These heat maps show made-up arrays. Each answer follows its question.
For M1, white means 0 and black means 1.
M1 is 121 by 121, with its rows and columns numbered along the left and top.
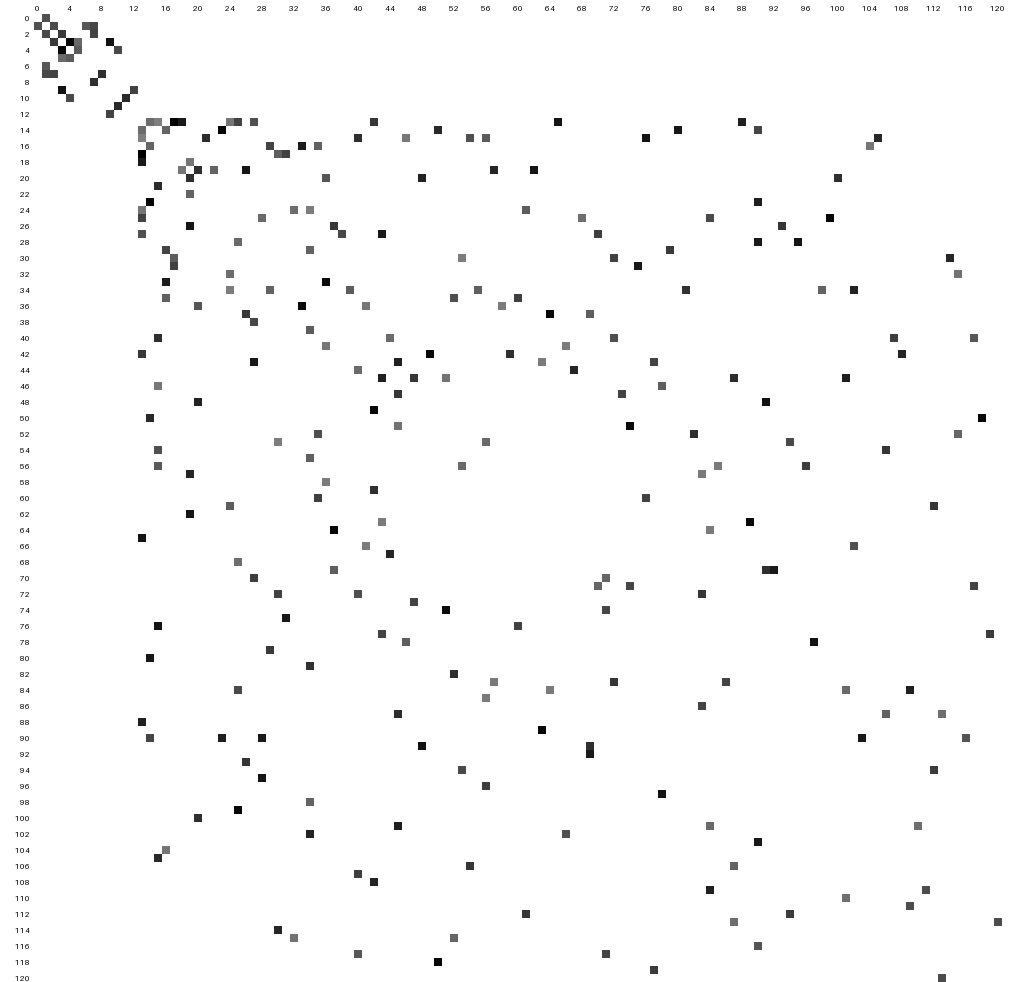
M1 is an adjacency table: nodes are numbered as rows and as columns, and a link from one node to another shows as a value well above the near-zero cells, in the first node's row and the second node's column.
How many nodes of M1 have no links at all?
0
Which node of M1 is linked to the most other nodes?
node 13
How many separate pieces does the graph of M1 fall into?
2
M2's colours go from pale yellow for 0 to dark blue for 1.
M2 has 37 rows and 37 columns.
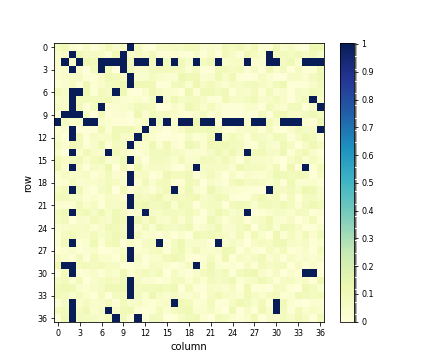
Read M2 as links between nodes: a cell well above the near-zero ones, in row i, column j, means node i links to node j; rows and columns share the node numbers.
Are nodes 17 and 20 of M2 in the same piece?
yes
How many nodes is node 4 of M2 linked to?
1
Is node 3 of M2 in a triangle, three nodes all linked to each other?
yes
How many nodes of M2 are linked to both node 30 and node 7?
2
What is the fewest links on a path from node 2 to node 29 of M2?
1
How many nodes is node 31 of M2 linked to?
1
